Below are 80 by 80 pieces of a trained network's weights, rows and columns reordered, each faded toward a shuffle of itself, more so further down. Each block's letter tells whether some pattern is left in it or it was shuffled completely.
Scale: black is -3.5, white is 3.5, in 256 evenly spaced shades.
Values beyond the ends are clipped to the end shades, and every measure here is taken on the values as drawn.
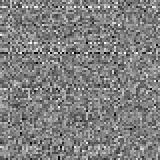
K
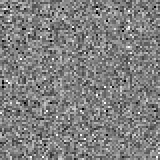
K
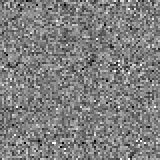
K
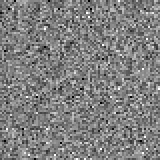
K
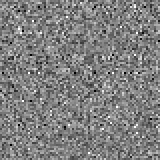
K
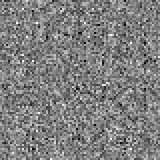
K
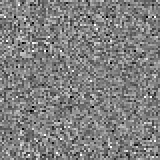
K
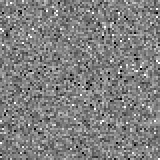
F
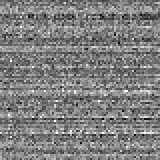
K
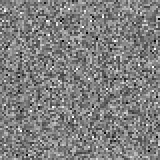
F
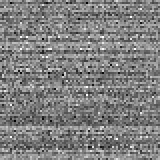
K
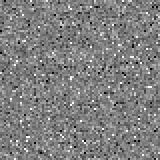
F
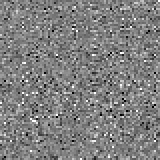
K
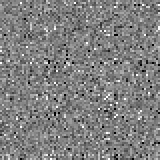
K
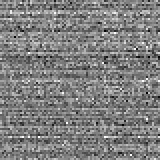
K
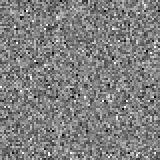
K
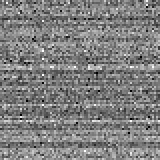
K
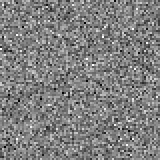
F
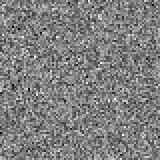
F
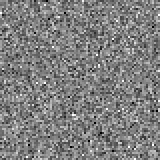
F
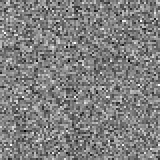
K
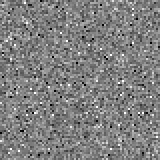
F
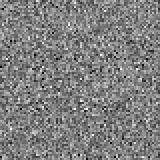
K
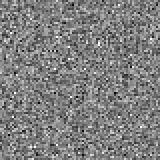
K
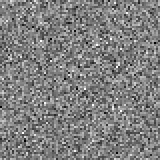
F
